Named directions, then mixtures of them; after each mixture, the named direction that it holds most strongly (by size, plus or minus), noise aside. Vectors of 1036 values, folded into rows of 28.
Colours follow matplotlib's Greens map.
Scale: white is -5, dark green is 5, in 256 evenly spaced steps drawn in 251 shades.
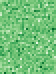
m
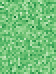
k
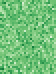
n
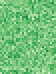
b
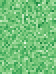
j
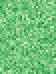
b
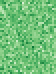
n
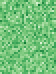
j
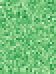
b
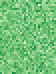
j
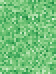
b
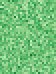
k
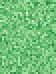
k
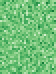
j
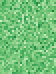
j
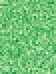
b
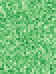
n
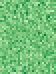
k
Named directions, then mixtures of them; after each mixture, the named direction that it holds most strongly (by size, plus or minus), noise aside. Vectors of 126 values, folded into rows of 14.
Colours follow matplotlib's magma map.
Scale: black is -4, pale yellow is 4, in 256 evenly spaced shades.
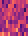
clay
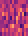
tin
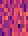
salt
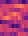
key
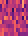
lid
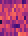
key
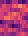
key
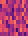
lid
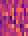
tin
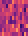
clay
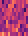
clay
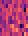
clay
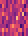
tin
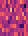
tin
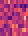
salt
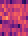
key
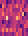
tin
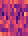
tin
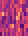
tin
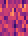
lid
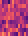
clay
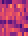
key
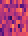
salt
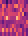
tin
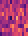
tin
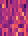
tin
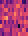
salt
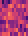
clay
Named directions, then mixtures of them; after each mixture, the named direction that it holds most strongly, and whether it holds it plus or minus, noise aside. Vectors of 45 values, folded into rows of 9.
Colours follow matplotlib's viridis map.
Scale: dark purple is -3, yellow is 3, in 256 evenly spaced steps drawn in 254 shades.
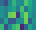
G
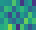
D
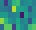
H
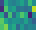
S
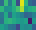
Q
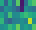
Q, minus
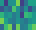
H, plus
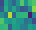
S, plus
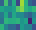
Q, plus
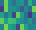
S, plus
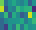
S, minus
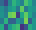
G, plus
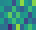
D, minus
